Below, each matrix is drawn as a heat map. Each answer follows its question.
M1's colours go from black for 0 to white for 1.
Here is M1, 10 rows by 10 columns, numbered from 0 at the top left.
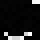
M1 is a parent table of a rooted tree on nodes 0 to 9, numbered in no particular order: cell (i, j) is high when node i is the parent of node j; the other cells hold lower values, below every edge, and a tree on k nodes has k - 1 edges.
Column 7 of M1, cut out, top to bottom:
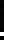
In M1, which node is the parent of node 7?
8
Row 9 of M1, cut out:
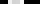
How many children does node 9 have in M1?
4
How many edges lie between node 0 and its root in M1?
0
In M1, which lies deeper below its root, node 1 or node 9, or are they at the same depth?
node 1
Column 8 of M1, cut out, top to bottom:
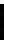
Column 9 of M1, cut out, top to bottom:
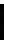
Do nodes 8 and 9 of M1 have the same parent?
yes
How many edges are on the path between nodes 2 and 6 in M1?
4
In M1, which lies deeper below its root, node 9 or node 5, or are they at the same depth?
node 5
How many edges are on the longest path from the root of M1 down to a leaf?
2
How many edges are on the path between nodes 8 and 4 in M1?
3
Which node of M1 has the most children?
9
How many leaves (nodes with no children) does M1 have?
7
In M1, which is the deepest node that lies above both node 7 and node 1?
8
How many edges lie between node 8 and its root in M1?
1
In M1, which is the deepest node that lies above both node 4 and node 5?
9
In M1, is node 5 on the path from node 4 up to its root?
no
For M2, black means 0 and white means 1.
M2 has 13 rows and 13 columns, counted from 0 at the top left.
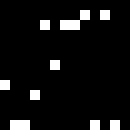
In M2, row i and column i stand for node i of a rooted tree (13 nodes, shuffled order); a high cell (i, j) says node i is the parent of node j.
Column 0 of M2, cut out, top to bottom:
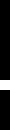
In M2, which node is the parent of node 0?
8
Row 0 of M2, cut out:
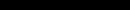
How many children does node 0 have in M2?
0
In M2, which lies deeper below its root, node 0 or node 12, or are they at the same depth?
node 0
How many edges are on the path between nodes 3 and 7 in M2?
4
